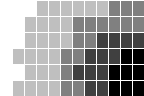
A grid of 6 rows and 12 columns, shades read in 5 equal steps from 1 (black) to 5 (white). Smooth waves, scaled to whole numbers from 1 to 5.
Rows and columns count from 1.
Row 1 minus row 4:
0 1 1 0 0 1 1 2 2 1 2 2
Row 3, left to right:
5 5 4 4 4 4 3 3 2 2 2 2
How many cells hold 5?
11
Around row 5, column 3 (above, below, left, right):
4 4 5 4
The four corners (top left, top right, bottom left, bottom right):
5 3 5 1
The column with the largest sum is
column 1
